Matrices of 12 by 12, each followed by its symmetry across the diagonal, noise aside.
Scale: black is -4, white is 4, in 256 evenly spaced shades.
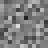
antisymmetric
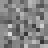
neither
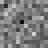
symmetric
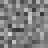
antisymmetric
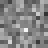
neither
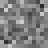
symmetric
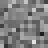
antisymmetric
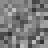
symmetric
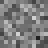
symmetric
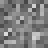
symmetric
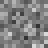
symmetric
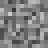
antisymmetric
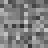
antisymmetric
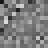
symmetric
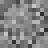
symmetric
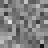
neither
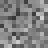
symmetric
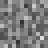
neither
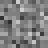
antisymmetric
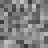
neither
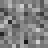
neither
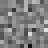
antisymmetric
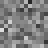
antisymmetric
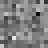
antisymmetric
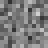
neither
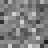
neither
